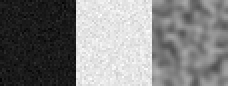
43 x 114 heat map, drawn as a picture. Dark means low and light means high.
The table splits into one row of 3 panels. Panel 1,1: very low, fine-grained, faint in contrast. Panel 1,2: very high, fine-grained, faint in contrast. Panel 1,3: middling, blotchy.
